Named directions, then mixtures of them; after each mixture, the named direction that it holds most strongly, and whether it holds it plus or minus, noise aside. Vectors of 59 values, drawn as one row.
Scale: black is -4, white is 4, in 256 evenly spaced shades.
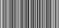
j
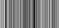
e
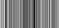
e, plus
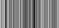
e, plus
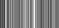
e, minus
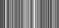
e, minus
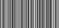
j, plus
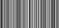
j, minus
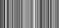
e, minus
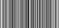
j, plus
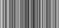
j, plus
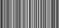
j, minus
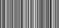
e, minus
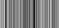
e, plus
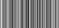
j, plus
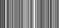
e, minus
